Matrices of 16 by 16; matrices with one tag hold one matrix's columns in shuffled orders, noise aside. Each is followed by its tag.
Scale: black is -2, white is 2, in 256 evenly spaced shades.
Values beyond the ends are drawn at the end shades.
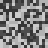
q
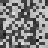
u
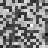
u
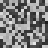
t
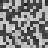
q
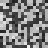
t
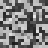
t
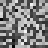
u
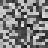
u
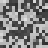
q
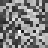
t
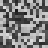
t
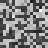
u
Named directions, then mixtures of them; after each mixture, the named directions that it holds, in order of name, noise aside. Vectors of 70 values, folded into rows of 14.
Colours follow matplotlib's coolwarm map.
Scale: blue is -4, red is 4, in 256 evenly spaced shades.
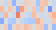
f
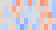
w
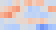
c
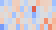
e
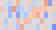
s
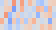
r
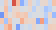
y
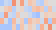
e, r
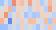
c, e, r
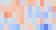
c, f, y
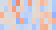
w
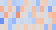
f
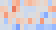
c, s, y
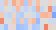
f, r, w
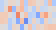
r, s, w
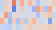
r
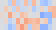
c, w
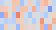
e, f, y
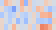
c, r, w
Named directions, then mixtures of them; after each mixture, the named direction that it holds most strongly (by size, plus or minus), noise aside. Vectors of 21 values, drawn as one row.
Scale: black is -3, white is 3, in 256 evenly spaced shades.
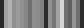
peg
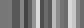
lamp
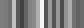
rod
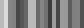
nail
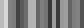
nail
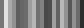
nail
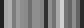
peg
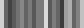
peg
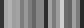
peg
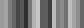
lamp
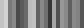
nail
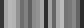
peg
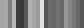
rod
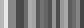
nail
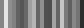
nail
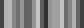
peg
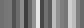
lamp
